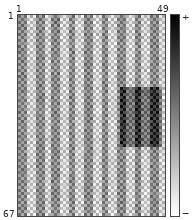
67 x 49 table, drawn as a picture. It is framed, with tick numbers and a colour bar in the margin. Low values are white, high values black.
An odd patch, higher than its surroundings, sits in the middle right. The middle right is the ninth with the highest average. No overall slope runs across the table. Upright stripes repeat 9 times across the table.
